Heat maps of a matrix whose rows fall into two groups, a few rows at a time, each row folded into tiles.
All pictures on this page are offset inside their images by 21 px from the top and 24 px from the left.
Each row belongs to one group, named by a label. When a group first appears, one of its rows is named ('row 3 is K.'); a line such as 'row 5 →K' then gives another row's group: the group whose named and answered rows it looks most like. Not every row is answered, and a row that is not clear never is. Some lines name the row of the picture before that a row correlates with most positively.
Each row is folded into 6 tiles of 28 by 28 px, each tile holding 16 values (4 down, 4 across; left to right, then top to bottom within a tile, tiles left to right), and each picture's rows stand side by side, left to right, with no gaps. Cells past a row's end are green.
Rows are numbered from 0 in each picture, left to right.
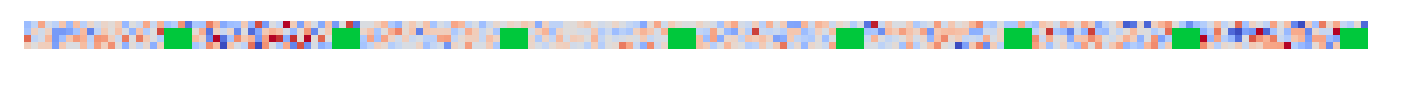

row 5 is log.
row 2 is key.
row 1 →key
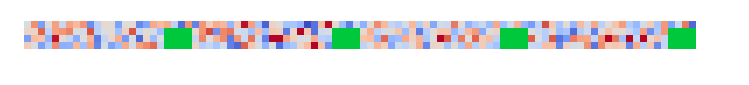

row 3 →key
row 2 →key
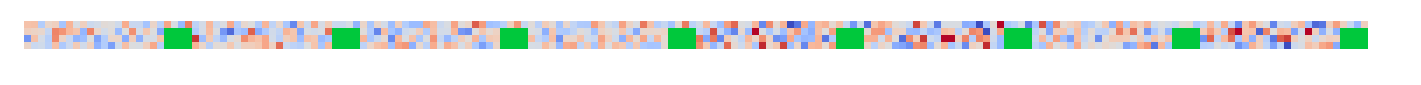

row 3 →key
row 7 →key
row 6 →log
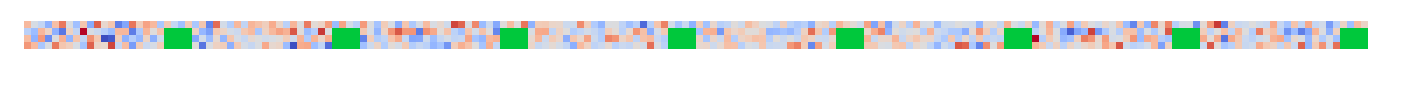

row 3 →key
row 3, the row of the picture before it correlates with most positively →5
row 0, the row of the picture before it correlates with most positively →4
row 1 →log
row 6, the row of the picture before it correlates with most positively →1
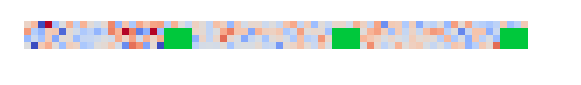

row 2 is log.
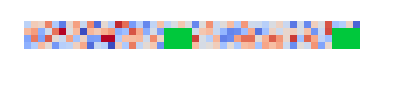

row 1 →key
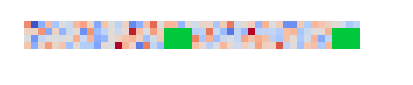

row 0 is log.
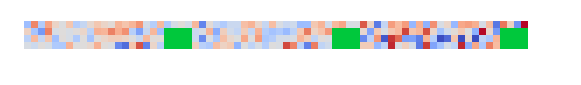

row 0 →log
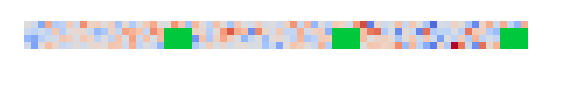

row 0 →log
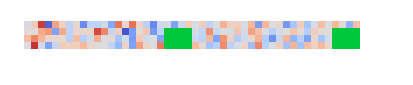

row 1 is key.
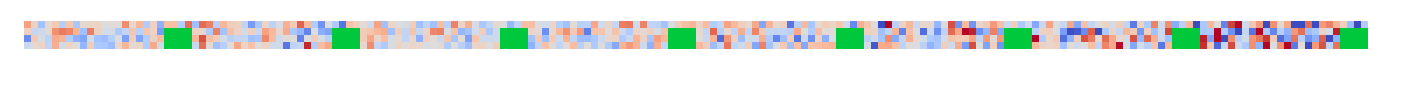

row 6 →key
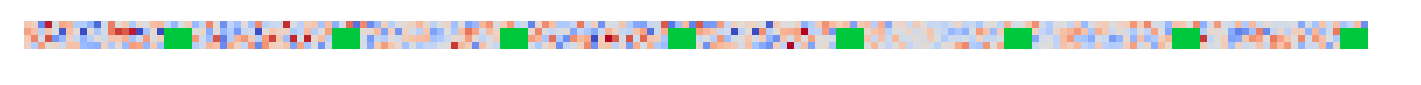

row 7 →key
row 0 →log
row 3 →key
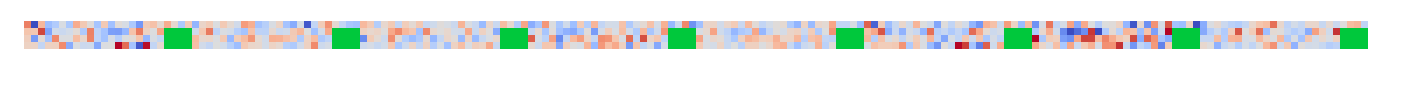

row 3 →key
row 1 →key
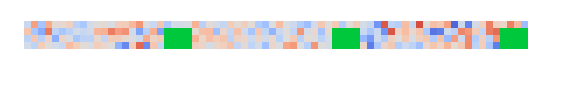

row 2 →log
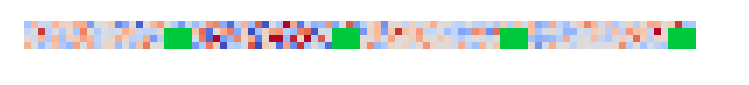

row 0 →key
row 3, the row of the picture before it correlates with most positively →2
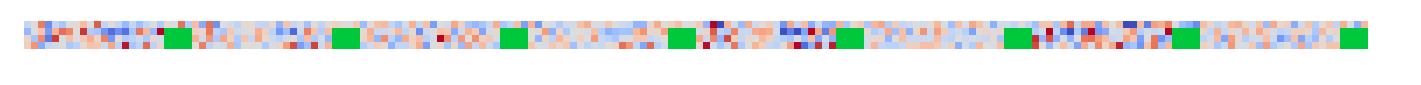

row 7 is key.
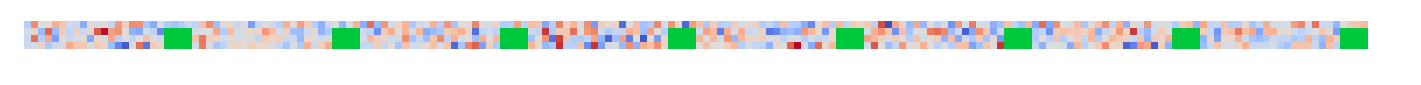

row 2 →log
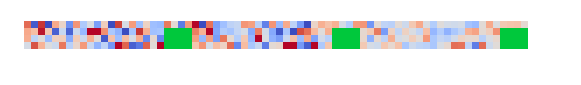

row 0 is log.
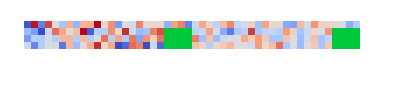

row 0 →log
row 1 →key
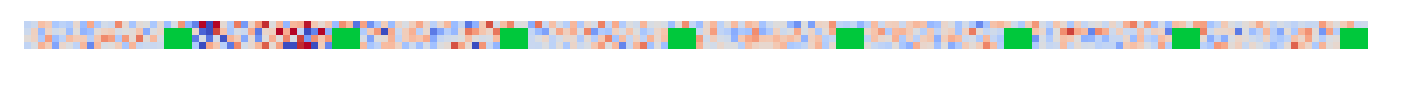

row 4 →key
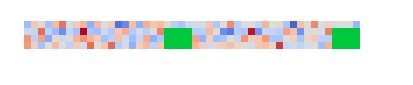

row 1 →key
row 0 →key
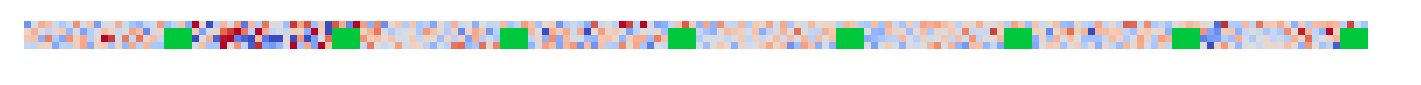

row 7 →log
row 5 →log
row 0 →key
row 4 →log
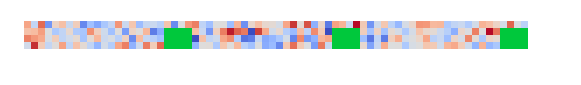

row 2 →log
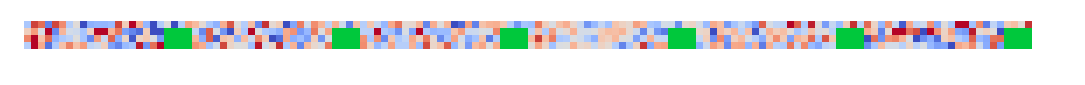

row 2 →key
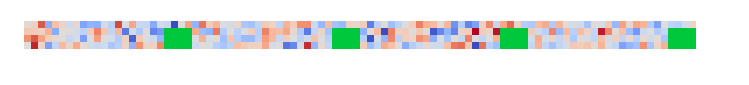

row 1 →log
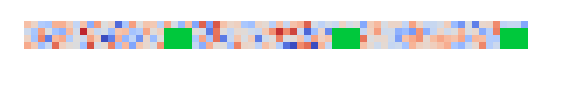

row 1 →log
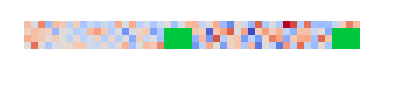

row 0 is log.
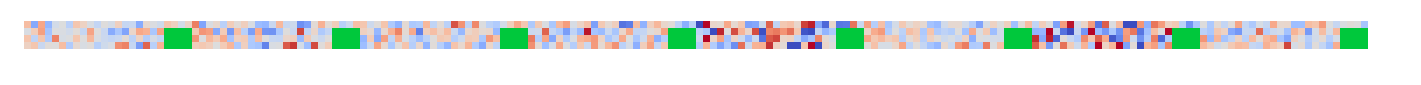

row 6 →key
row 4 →log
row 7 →key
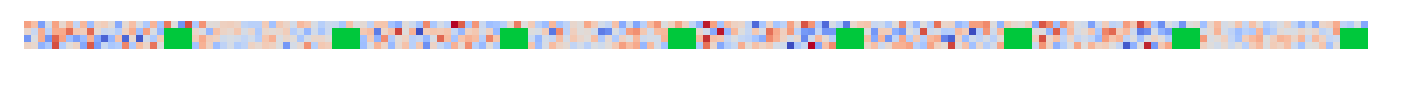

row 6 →log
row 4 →log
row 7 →key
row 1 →log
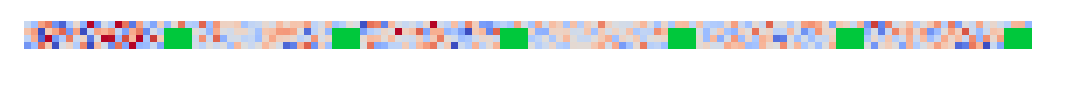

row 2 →log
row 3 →log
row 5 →log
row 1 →log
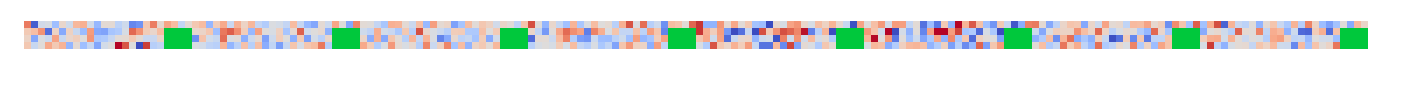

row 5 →log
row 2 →key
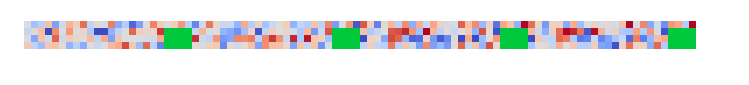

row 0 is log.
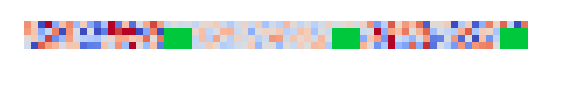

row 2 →key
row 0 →log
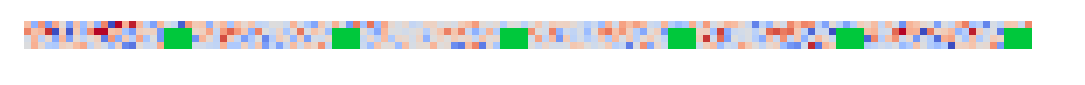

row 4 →log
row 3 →log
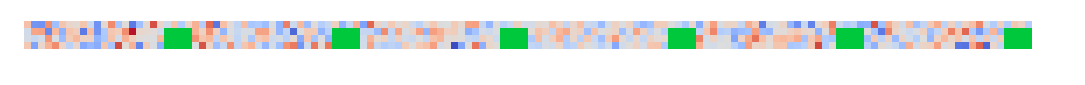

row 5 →log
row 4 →key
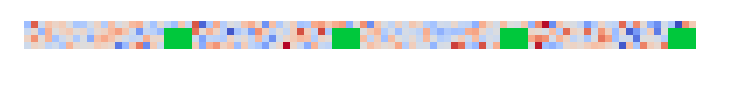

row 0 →log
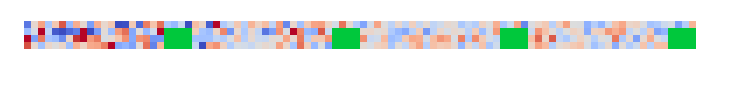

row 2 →key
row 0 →key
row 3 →log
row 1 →log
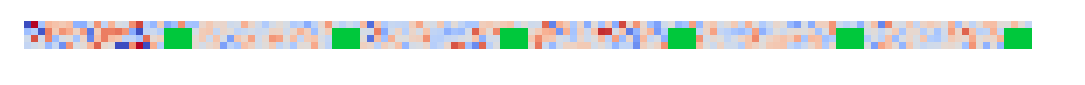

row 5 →log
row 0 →log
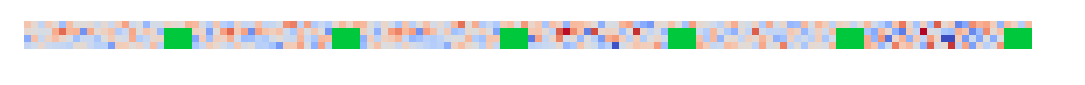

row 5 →key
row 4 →key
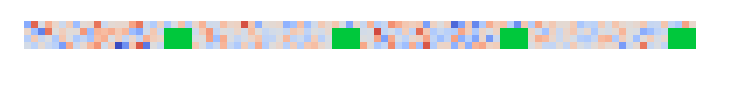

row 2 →key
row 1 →key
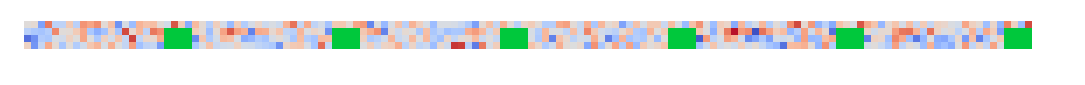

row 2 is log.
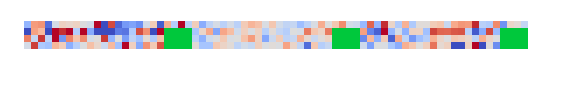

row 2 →log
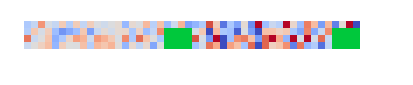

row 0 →key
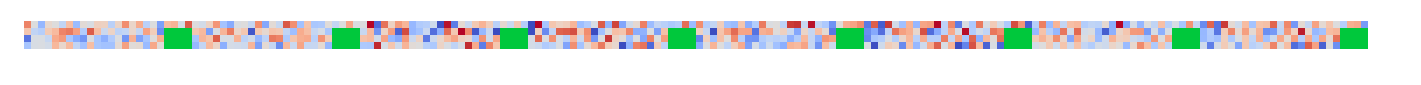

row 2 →log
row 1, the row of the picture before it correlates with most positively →1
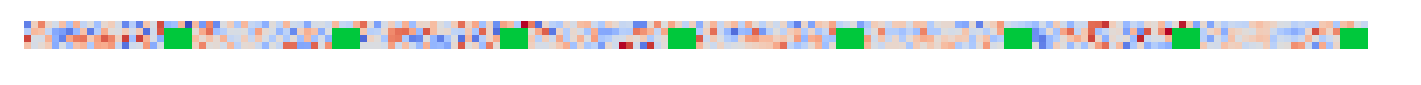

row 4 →key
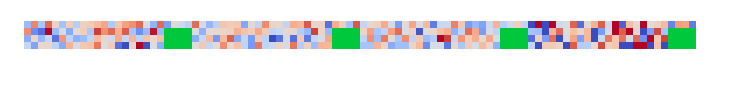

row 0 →log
